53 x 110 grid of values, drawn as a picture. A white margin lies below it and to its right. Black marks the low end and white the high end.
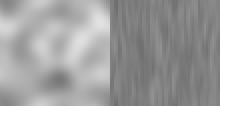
The table splits into one row of 2 panels. Panel 1,1: high, smooth. Panel 1,2: middling, streaked downward, faint in contrast.
